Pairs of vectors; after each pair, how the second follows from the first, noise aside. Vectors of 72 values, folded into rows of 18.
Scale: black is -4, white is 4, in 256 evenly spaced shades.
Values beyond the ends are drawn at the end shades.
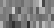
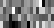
scaled up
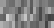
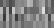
shuffled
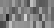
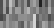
shuffled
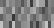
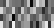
scaled up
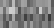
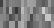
shuffled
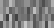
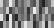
scaled up
